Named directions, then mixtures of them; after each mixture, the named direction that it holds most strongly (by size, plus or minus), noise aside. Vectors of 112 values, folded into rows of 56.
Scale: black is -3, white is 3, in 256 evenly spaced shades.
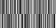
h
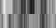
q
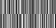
h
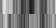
q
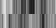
q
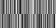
h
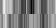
q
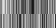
h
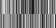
h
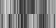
q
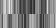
q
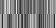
h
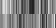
q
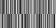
h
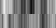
q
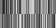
h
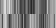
q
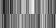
q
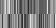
h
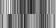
q
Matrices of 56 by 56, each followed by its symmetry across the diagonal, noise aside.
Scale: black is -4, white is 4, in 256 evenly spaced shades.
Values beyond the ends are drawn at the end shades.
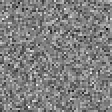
antisymmetric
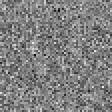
neither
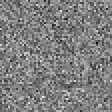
antisymmetric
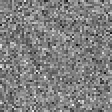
antisymmetric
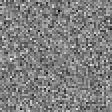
antisymmetric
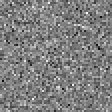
neither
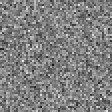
neither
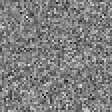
neither
